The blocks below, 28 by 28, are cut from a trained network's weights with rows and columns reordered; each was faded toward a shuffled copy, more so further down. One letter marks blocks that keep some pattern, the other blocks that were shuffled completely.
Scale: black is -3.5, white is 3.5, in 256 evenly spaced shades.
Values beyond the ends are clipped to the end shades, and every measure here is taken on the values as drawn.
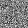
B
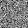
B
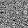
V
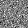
B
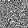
V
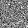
B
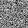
B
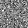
B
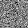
B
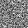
B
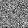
V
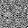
V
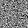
B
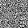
V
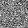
B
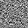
V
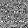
V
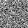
B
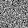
B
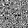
V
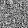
V
